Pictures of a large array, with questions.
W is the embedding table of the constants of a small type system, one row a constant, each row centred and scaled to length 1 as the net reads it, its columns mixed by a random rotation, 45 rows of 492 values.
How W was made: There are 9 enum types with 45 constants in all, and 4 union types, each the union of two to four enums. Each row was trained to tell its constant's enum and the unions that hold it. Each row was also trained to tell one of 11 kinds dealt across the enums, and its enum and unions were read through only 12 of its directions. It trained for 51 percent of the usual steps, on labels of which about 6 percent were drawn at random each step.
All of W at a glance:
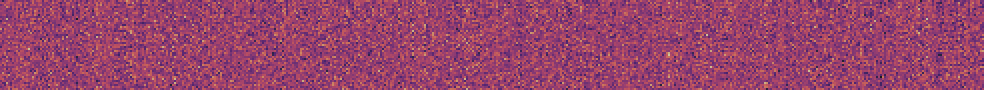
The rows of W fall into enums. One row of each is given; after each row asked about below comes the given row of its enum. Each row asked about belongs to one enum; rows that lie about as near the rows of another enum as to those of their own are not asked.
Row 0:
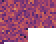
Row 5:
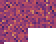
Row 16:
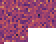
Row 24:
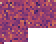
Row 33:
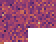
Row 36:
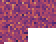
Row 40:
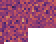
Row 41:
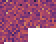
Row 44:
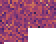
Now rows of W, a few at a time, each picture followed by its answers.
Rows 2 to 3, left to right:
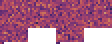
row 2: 16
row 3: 44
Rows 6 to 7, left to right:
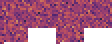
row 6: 41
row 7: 5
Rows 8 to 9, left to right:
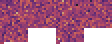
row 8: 40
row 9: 41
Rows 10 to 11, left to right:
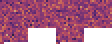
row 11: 16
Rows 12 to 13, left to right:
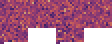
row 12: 24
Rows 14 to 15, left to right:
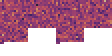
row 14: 0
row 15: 44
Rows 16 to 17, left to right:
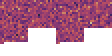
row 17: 41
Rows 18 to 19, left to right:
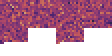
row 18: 24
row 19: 33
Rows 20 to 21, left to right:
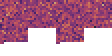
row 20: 41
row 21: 44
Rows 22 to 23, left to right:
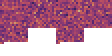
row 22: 16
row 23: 33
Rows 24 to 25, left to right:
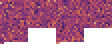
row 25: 33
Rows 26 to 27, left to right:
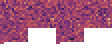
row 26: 24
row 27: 24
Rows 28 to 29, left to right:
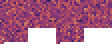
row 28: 41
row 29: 16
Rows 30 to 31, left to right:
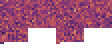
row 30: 44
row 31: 33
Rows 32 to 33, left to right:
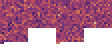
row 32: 44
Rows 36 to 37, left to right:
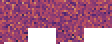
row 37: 24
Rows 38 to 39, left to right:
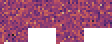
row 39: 33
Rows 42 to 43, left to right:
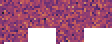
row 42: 40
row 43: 16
